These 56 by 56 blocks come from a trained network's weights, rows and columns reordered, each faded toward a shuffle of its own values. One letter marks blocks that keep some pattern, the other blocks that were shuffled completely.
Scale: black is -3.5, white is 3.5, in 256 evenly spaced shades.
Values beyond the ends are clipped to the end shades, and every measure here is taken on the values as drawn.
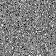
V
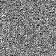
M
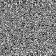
M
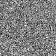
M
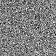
V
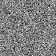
M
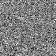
M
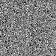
M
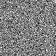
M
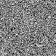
M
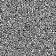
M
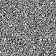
M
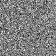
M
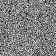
V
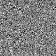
M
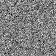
V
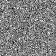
M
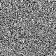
V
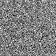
V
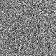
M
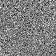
V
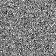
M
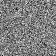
V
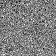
V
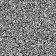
V
